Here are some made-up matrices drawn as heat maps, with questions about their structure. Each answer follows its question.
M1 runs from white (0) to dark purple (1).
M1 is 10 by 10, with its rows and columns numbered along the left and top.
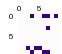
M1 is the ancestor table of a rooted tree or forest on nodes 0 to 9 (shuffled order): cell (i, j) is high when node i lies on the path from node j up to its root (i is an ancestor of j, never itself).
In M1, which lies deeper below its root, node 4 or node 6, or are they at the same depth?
node 6
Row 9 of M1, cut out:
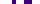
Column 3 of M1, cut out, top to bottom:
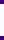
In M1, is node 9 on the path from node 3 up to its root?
yes
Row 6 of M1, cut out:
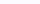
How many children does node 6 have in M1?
0
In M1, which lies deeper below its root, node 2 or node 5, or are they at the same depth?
the same depth
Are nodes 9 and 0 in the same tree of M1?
yes
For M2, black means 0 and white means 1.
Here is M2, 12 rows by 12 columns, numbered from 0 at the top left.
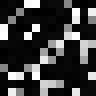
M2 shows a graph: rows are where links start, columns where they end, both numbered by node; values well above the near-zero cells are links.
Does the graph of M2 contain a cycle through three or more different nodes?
yes
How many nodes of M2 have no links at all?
0
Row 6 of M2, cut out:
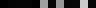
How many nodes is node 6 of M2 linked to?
3
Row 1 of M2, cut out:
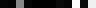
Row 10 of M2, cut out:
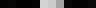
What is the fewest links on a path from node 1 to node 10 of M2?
3
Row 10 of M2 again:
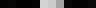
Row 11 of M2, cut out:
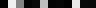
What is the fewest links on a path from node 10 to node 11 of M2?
2
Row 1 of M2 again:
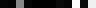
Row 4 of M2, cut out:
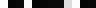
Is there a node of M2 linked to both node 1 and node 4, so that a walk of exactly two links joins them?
yes
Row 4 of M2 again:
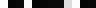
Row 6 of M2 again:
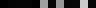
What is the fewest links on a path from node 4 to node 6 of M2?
4
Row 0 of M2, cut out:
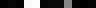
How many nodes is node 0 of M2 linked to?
3
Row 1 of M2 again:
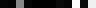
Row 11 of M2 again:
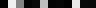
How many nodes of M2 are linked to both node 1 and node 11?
2
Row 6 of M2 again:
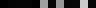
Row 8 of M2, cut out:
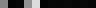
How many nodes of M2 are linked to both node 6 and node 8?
0
